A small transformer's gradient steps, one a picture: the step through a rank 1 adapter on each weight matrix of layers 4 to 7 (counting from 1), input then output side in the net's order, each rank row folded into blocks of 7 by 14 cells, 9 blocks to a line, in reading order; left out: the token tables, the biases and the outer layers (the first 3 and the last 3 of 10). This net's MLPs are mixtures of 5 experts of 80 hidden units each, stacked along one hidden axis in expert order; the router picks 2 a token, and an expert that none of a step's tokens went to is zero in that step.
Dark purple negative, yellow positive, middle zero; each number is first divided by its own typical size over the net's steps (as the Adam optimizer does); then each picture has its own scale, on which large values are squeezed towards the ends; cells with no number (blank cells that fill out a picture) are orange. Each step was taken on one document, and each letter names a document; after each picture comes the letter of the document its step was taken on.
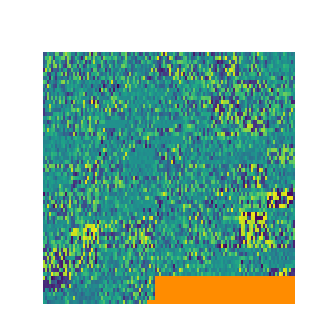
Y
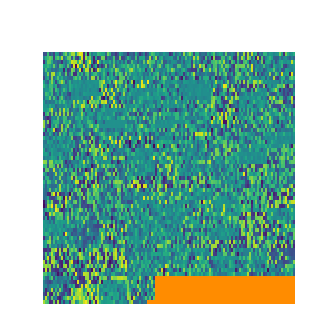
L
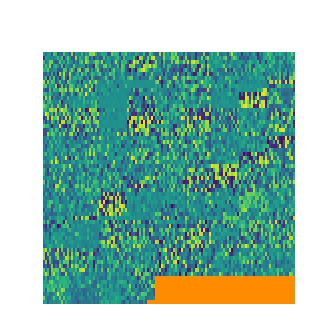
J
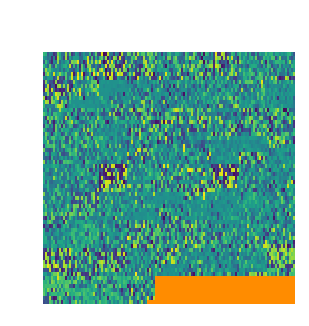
J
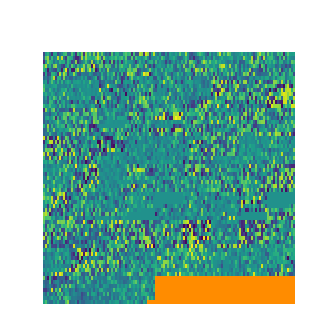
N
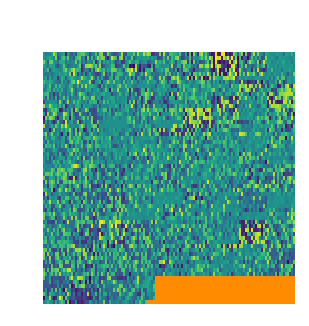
N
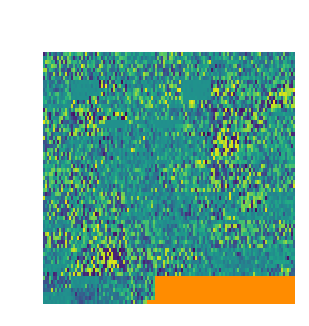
L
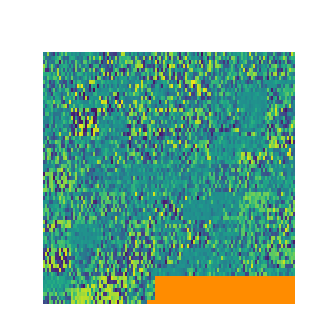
J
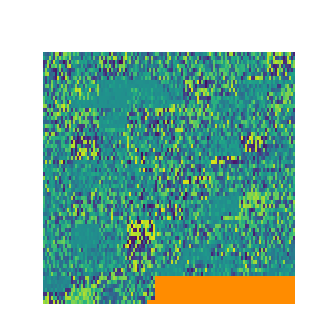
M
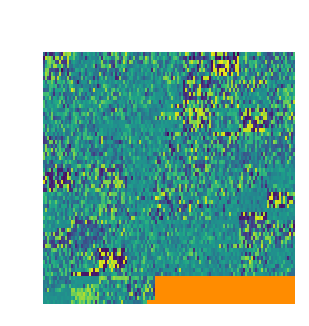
Y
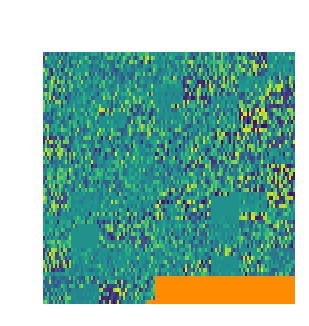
Y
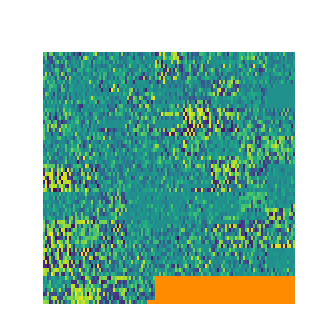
N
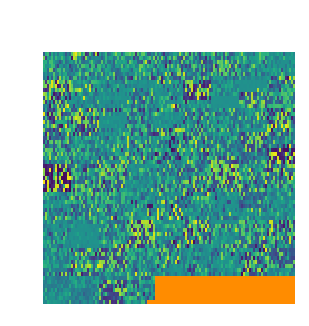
M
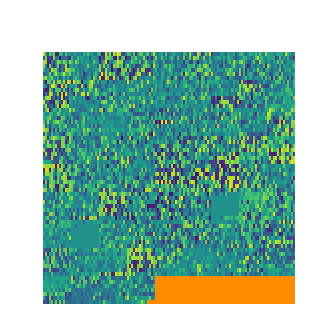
M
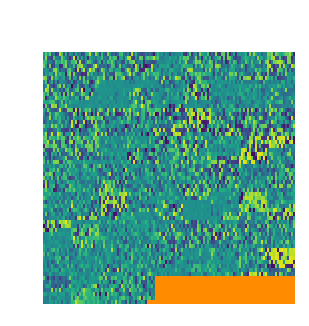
J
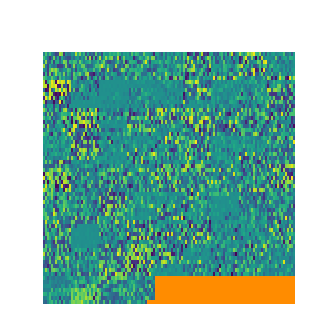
M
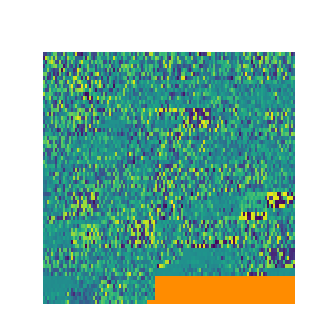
M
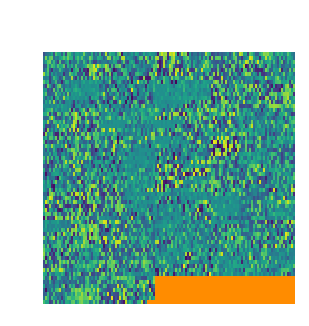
Y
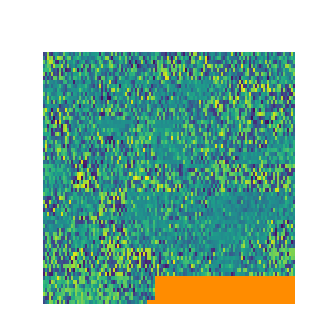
L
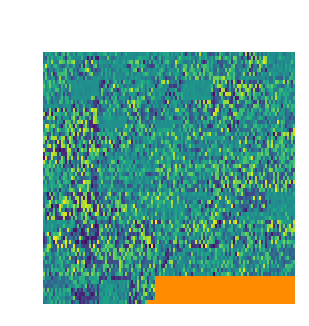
N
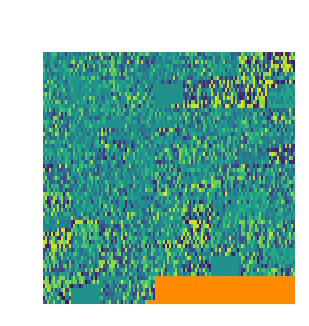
Y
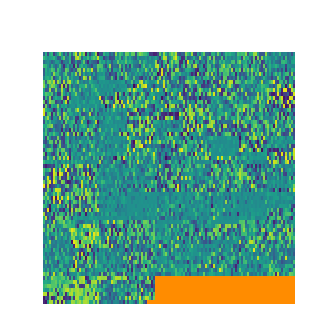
J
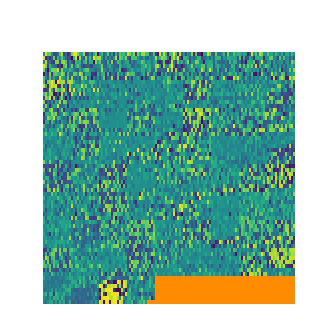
M
